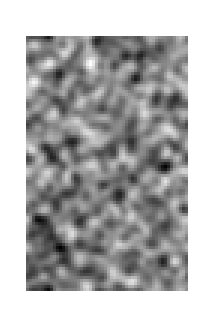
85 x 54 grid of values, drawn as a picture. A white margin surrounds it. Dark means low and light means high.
The histogram is bell-shaped. The field is mottled with small blotches. No regular stripes run through it. The ninth with the lowest average is the bottom left. No row or column stands out.
